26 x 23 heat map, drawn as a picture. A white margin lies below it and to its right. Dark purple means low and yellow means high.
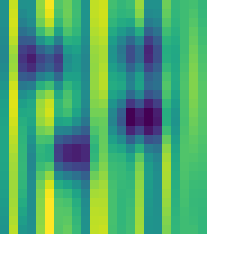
Four dips sink into the field. No overall slope runs across the table. The grain runs up and down.
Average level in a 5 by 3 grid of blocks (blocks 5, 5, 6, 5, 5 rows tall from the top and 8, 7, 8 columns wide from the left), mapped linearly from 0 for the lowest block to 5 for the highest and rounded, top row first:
443 | 032 | 411 | 324 | 554
